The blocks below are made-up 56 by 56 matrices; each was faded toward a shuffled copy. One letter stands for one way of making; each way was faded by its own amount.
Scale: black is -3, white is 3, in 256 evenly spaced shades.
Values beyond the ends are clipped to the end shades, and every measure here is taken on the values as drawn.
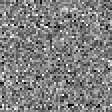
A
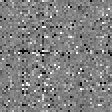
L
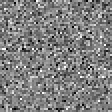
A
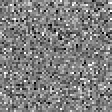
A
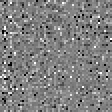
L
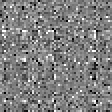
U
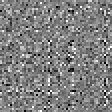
U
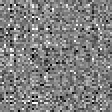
U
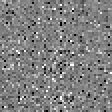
L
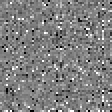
L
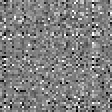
U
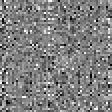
U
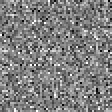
A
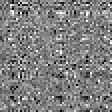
U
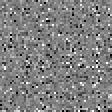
L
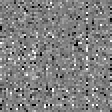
L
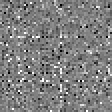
L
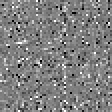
L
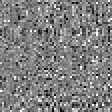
U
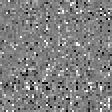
L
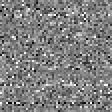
A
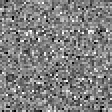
A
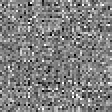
U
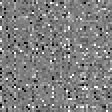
L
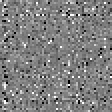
L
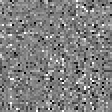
L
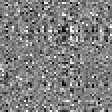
U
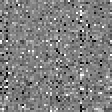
L
